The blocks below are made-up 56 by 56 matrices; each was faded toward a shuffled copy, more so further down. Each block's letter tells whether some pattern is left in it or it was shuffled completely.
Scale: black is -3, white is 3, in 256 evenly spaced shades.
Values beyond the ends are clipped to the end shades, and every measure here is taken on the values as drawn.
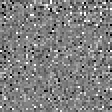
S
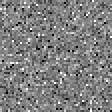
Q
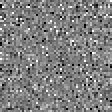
S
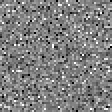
Q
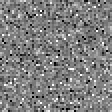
Q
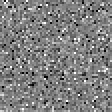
Q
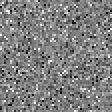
Q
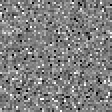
Q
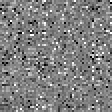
S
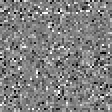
S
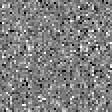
S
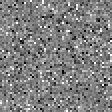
Q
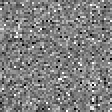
S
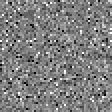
S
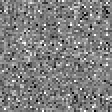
S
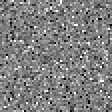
Q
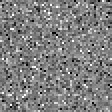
Q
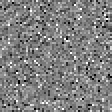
Q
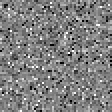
Q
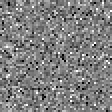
S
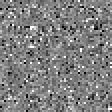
S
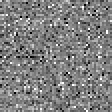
S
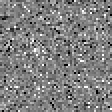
S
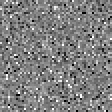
S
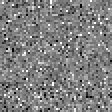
S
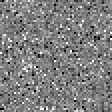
Q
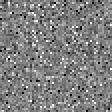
Q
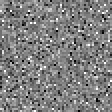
Q
